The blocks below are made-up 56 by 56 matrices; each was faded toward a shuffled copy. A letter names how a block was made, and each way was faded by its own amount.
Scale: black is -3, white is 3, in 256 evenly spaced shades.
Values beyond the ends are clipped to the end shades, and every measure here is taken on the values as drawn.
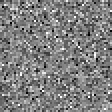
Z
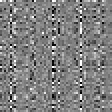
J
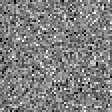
Z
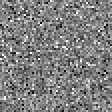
Z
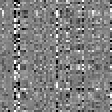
J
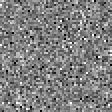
Z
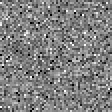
Z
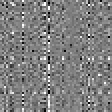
J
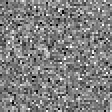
Z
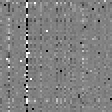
J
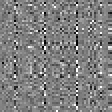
J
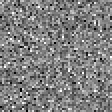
Z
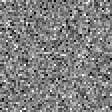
Z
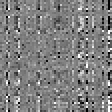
J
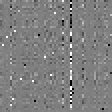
J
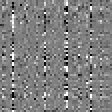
J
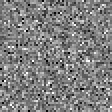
Z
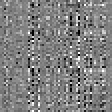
J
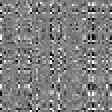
J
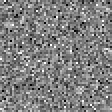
Z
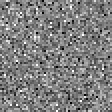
Z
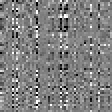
J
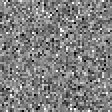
Z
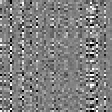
J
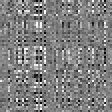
J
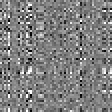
J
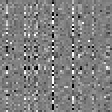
J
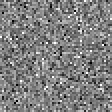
Z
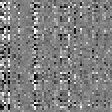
J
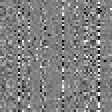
J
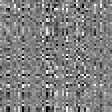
J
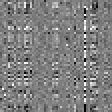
J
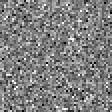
Z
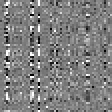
J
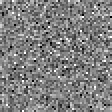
Z
